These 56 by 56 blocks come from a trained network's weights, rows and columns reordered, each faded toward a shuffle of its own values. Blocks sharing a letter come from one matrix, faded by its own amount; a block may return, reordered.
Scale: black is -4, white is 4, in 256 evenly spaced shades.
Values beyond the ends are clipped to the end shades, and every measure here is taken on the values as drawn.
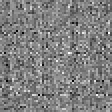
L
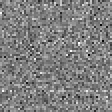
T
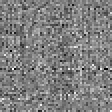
L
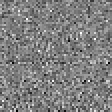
T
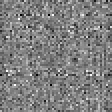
L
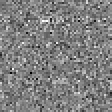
T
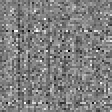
L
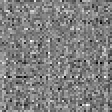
L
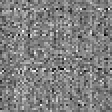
L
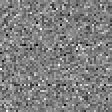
T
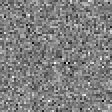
T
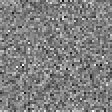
T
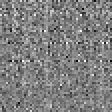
L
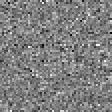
T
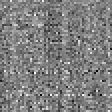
L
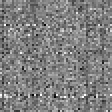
L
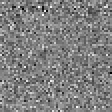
T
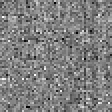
L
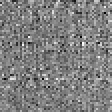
L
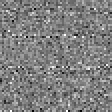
T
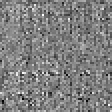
L
